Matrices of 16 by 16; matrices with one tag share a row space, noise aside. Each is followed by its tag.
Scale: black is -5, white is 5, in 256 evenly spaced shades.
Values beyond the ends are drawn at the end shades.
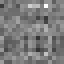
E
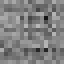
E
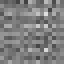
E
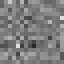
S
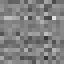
E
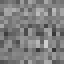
E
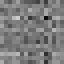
E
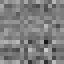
E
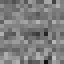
E
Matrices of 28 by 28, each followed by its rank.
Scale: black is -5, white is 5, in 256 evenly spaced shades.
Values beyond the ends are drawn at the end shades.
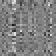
three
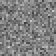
full rank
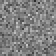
full rank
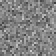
full rank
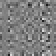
three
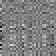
three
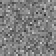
full rank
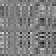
two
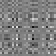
two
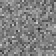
full rank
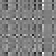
two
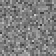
full rank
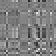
two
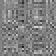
three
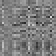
three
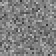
full rank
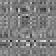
three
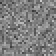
full rank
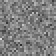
full rank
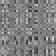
three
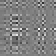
two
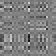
two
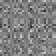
three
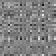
three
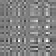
two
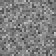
full rank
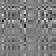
two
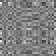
three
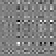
two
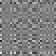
two
